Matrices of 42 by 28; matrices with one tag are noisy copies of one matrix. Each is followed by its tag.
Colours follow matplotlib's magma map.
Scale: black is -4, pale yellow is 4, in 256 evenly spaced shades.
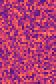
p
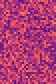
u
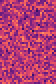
p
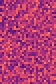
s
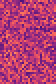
u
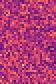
u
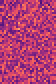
s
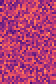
s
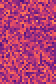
u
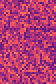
u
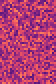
p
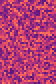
p
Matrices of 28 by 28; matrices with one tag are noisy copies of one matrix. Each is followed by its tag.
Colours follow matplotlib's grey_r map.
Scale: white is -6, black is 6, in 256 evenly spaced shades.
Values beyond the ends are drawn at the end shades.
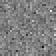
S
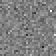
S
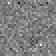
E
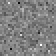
E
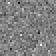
E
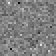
E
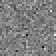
S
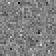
E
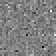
S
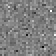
S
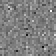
S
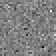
S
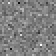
E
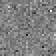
S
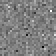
S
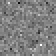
E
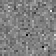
S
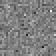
S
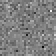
S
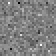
E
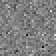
S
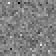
E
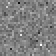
E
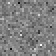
E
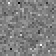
E
